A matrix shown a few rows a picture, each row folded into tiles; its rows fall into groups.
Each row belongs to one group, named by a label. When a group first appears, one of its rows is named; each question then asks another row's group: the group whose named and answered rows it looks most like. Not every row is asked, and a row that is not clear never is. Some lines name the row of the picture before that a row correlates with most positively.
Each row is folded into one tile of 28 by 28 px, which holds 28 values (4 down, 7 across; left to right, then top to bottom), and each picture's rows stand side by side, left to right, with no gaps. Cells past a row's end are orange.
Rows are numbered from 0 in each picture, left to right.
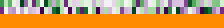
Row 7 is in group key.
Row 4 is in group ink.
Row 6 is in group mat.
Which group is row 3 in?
mat
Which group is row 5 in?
key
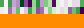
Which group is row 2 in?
mat
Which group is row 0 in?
ink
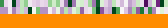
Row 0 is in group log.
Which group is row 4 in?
mat
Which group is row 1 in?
mat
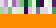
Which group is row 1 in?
ink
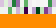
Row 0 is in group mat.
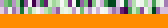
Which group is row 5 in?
key
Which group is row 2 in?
ink
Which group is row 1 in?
mat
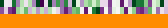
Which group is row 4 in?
mat
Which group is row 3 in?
key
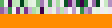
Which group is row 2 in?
ink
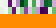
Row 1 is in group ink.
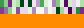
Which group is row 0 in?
key
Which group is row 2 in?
mat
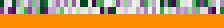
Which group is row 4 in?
mat
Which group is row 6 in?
log
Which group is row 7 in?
log
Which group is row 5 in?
ink
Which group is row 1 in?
key
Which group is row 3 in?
key
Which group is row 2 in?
mat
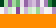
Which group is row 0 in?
key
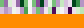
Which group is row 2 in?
ink
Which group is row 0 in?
log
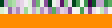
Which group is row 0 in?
log
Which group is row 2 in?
ink
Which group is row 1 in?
log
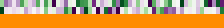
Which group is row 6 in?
log
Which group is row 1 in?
ink
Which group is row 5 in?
mat
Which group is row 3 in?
mat
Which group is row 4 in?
log
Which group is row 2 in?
key
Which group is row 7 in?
ink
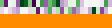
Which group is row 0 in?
log
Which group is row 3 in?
key
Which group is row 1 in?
log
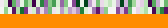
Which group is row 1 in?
log
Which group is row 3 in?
log
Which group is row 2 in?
log
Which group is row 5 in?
mat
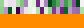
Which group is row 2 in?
log
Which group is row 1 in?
mat
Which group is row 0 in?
key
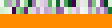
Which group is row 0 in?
mat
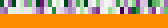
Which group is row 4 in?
ink
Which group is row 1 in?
ink
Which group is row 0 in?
key
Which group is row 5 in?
ink
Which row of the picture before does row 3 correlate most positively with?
1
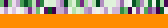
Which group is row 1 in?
key
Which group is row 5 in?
ink
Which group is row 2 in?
ink
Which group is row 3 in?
log
